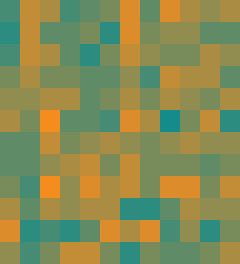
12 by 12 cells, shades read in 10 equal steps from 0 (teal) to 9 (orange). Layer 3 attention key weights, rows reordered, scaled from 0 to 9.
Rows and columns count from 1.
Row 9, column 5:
8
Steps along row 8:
same up up up down up down same same down up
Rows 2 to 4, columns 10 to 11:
5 3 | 4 6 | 6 6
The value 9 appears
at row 6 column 3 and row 9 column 3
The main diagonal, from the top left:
2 7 6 4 3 2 5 4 8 6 1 6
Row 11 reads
8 1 2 1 3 8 6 8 2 5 1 4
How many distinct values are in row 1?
7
